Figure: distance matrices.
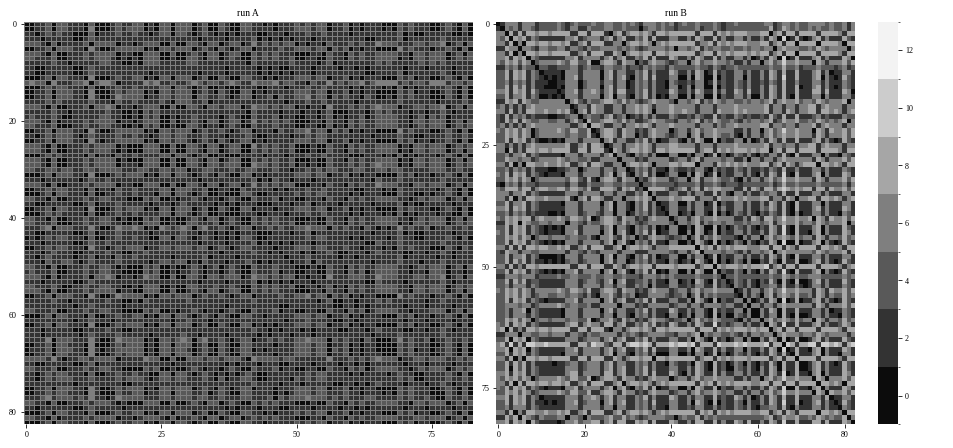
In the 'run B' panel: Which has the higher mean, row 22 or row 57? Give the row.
22
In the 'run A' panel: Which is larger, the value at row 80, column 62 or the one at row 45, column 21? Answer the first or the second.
the second
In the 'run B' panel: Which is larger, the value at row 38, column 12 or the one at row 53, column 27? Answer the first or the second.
the first
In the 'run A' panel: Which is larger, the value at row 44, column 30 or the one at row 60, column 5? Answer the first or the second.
the first
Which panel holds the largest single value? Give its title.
run B
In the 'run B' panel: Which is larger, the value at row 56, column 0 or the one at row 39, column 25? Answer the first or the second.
the second
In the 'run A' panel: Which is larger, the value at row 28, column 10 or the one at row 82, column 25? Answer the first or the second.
the second
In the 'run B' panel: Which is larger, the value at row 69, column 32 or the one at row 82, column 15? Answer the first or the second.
the first
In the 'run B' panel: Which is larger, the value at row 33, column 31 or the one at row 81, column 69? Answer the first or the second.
the second
